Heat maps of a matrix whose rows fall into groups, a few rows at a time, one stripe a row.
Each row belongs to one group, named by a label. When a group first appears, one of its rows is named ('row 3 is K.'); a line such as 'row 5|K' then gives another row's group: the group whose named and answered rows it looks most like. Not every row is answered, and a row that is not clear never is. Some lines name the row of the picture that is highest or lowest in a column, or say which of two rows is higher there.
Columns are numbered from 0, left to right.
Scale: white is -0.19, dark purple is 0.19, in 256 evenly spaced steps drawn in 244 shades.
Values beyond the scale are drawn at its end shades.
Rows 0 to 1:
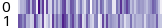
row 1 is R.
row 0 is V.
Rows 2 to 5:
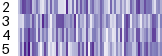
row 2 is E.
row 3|V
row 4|V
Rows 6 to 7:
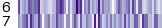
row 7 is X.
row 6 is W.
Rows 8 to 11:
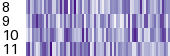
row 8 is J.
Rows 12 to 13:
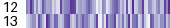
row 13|X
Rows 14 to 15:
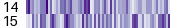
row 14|R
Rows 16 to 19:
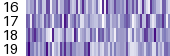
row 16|X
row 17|J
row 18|E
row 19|R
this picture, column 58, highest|16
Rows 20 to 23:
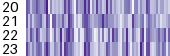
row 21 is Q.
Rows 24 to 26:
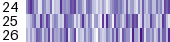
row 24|R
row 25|X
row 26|J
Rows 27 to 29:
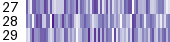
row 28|Q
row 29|X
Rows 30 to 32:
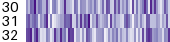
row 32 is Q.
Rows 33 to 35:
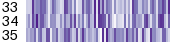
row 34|V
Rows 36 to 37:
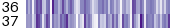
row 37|J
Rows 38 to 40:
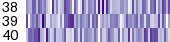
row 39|W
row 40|E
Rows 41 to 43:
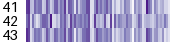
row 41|Q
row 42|R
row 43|Q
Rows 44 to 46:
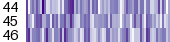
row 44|W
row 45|Q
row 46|J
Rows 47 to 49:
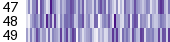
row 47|V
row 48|V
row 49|J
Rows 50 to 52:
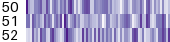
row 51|J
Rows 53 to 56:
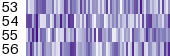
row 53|W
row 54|Q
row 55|E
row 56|R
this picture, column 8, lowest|54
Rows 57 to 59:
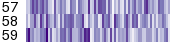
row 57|V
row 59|R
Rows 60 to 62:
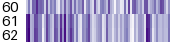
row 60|V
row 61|Q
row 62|Q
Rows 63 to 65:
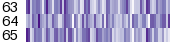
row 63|J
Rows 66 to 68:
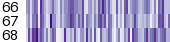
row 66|V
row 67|V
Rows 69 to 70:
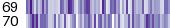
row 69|R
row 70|E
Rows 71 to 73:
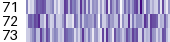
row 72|E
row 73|X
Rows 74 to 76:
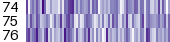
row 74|W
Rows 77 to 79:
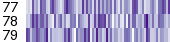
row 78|V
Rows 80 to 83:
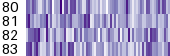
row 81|R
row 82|E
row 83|Q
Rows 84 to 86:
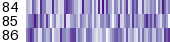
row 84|X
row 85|E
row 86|R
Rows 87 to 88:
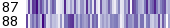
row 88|W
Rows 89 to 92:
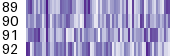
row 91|E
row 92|Q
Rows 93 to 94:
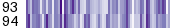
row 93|J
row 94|J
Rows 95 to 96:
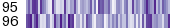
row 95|E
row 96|Q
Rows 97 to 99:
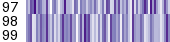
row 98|R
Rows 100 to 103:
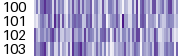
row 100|V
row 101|V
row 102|W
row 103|W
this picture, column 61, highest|103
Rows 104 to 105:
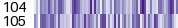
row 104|X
